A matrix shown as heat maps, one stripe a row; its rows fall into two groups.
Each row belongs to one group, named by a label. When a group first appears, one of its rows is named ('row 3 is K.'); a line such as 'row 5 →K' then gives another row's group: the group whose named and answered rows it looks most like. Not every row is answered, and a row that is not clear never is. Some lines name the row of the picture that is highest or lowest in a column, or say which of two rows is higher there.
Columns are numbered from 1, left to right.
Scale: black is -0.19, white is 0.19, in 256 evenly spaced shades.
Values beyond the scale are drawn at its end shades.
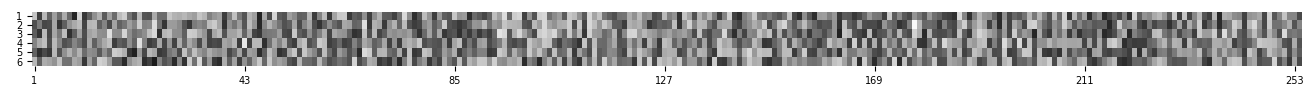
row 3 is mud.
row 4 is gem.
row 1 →mud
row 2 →mud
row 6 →gem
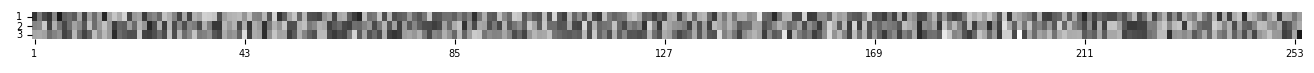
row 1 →mud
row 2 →gem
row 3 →gem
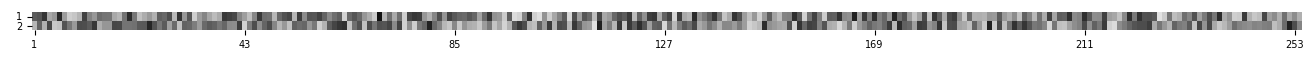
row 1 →mud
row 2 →gem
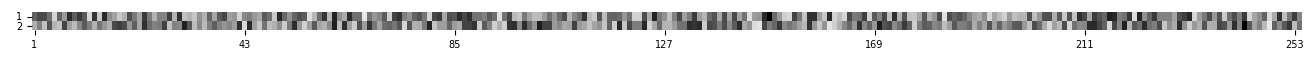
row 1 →mud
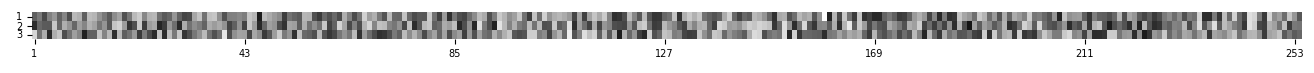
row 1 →mud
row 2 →mud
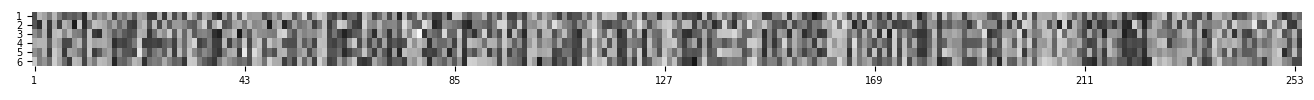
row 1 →gem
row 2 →mud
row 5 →gem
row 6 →gem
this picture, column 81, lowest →2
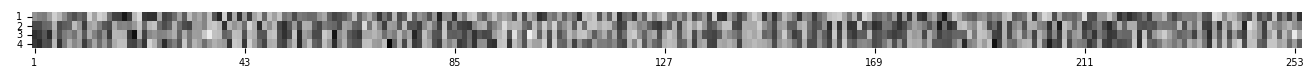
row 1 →gem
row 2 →mud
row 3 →mud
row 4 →mud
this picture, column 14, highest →1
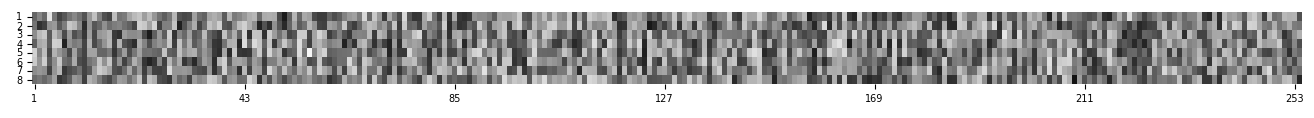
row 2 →mud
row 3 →gem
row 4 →gem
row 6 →gem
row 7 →gem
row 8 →mud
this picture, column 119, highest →7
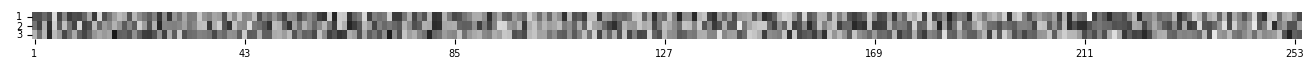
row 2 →mud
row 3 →gem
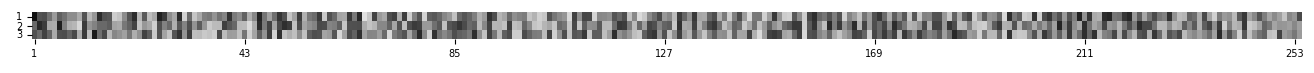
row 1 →mud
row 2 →mud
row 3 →mud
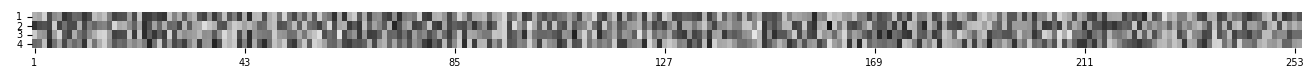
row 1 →gem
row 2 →mud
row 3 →gem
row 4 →gem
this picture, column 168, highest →2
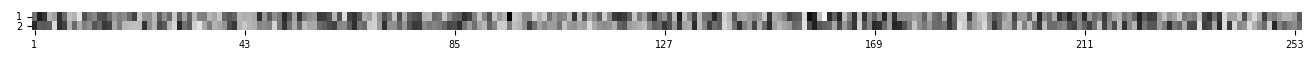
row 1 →mud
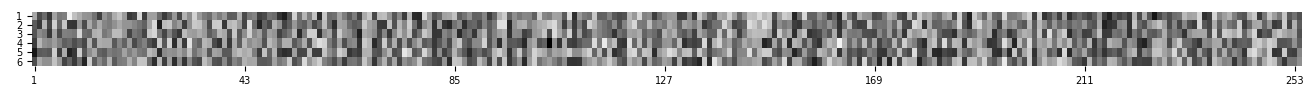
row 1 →mud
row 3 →mud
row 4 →gem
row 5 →mud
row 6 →gem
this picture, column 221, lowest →6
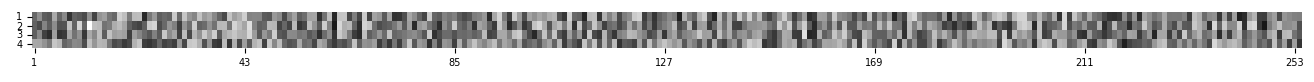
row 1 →mud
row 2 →mud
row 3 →mud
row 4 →gem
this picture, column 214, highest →2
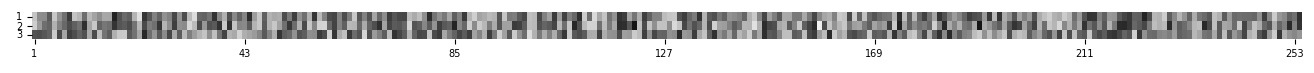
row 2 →gem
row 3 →mud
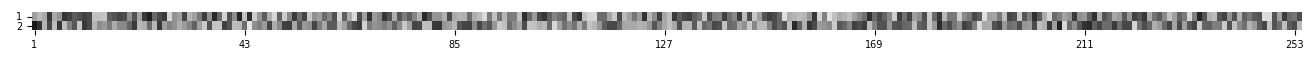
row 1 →gem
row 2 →mud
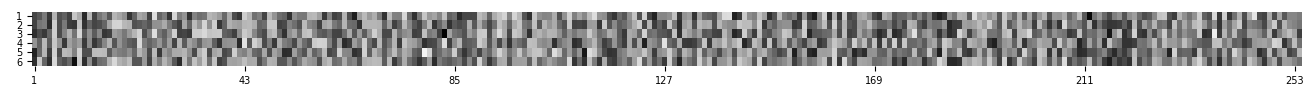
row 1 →mud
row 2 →mud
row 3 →mud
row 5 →mud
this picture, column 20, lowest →1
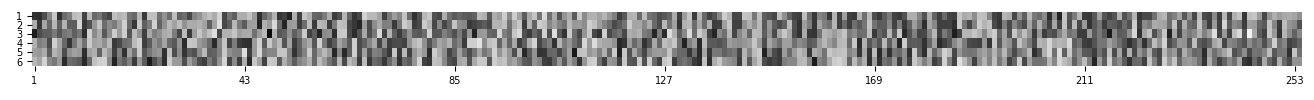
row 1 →mud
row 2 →mud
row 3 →mud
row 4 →gem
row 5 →gem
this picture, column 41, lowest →1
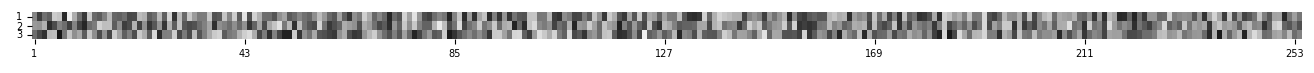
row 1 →gem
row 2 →gem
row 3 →mud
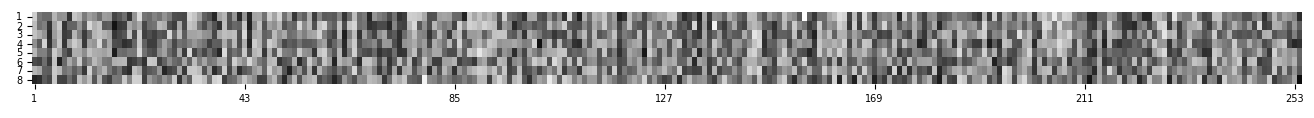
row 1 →gem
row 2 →gem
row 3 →gem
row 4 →gem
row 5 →gem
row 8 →mud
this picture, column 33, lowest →5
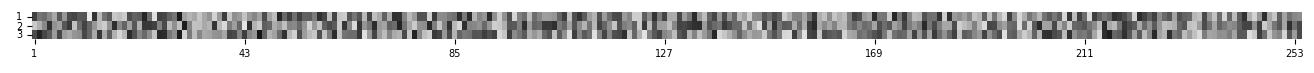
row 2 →gem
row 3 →mud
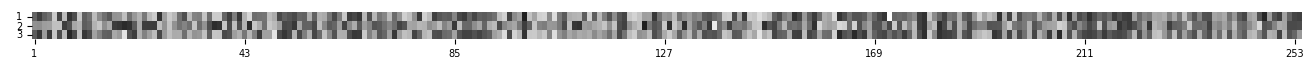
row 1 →mud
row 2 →gem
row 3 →mud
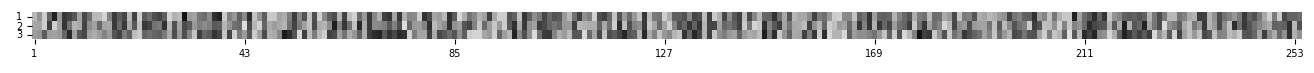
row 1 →gem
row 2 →gem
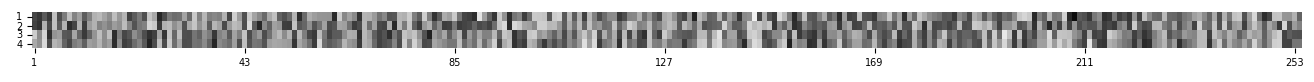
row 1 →mud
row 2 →mud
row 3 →gem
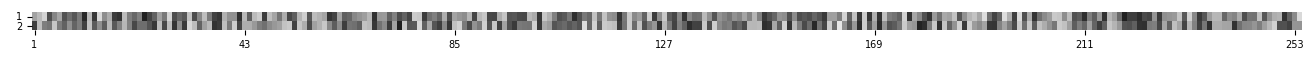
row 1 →gem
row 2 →gem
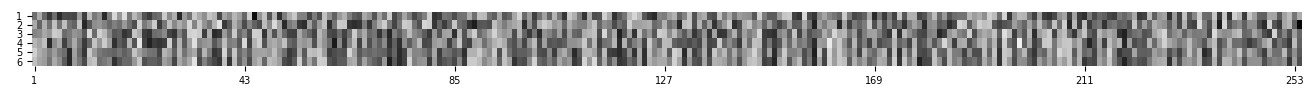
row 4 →gem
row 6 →gem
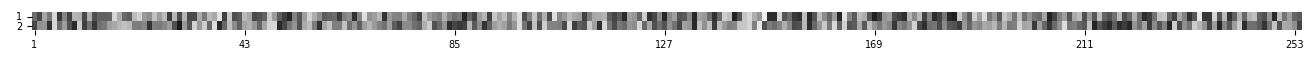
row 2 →mud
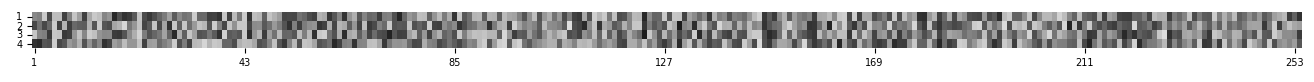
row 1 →gem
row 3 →gem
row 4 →mud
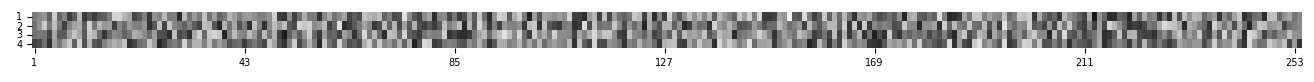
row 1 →mud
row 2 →gem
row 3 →mud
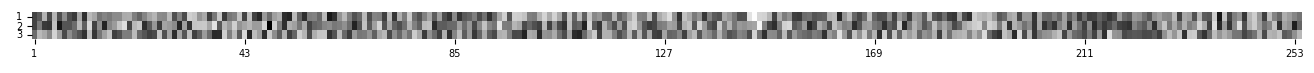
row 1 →mud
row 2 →mud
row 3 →gem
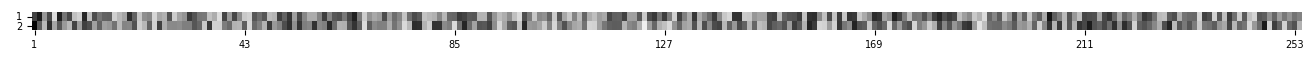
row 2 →mud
